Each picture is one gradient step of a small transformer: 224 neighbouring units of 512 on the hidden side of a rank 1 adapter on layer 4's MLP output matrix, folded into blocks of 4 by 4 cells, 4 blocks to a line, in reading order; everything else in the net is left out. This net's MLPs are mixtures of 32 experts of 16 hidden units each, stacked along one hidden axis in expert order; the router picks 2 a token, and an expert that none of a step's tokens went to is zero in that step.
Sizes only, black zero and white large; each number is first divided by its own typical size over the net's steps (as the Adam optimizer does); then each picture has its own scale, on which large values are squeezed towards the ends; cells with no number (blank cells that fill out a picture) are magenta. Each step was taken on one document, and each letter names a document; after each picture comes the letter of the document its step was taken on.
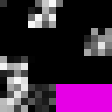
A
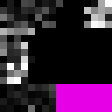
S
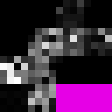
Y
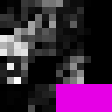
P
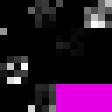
S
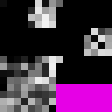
A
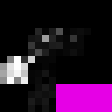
Y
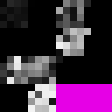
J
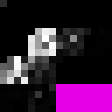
Y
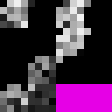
J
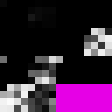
A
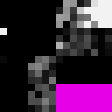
J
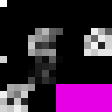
A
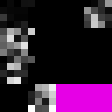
S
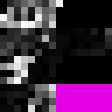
P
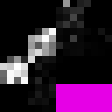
Y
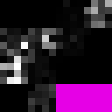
Y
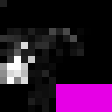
Y
